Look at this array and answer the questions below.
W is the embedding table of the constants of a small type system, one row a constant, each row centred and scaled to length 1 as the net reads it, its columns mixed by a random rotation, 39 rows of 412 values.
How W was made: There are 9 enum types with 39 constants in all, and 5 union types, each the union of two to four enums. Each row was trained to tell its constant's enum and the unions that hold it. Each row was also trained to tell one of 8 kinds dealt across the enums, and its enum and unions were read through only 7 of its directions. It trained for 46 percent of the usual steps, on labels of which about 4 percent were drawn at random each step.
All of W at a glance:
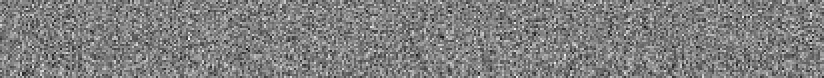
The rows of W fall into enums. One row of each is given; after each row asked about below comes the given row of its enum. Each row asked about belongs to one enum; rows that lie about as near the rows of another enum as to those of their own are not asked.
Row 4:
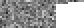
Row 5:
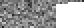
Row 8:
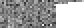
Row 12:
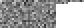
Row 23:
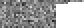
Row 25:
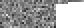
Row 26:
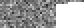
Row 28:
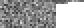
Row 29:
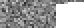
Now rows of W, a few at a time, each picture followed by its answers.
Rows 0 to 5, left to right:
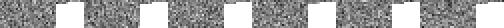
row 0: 12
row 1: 12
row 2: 25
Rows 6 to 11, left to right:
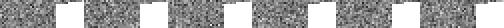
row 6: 8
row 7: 23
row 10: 26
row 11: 8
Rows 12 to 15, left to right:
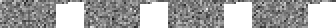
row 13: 12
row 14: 8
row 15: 26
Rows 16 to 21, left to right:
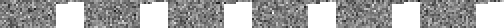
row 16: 26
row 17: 5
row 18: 23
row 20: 28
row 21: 8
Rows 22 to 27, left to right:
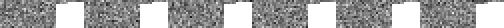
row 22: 12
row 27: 28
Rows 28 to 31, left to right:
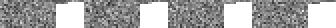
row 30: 25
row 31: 23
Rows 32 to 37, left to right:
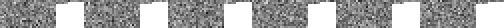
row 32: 26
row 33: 25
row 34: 25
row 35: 29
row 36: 5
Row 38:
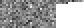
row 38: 23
